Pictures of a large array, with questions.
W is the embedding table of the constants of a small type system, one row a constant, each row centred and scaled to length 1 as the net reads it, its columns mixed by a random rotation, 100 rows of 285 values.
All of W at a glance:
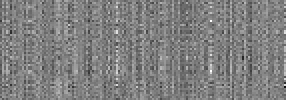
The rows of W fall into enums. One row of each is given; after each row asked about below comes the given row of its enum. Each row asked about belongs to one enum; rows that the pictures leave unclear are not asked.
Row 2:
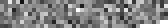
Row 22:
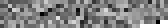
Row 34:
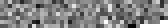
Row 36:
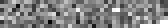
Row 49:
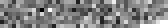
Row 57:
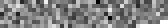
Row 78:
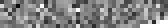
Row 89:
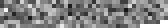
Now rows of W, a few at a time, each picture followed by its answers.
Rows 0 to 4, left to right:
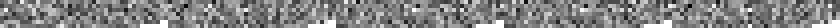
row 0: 89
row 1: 78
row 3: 2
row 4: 78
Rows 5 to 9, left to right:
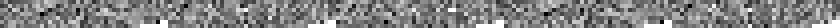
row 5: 22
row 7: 36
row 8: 22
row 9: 78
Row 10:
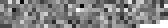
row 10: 2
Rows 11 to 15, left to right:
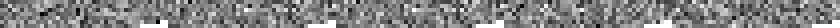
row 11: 22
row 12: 2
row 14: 78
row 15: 89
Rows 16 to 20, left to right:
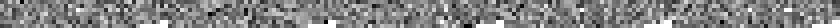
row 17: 22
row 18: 34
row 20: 36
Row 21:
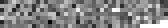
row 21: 36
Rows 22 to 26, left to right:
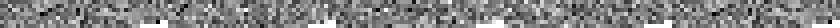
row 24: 49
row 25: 89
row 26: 22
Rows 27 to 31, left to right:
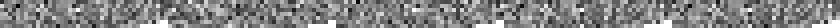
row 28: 89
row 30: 78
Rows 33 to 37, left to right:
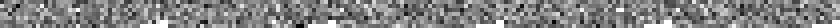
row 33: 78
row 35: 89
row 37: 89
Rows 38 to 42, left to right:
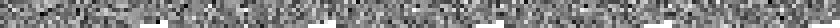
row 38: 22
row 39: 78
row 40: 2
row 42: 57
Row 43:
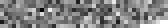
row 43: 49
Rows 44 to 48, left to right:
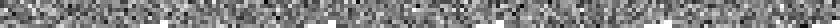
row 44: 89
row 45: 57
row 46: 2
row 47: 78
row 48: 34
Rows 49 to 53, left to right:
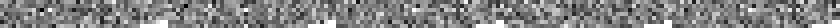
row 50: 78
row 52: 89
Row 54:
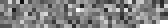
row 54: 2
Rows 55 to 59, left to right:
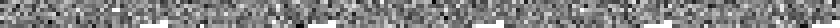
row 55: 36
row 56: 34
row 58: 2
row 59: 34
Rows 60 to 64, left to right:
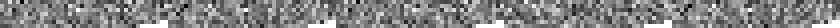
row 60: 2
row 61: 78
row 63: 89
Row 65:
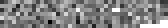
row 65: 36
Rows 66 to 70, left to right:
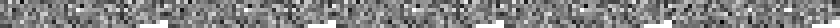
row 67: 2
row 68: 2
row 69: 2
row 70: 36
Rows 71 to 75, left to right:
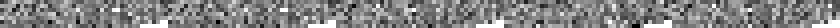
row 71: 36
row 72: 36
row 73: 78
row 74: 34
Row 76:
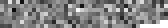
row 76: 2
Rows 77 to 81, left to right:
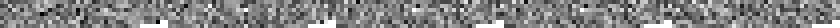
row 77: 22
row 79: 2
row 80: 2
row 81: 89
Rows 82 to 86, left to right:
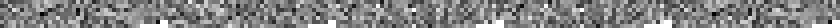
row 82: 22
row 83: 89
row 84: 78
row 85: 78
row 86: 22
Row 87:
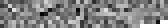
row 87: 22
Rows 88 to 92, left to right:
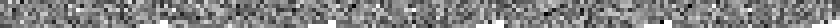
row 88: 2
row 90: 78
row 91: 22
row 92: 78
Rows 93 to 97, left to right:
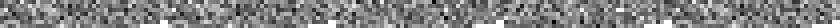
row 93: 89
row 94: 89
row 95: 57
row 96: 36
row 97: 89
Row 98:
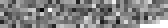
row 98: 49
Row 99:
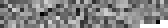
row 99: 22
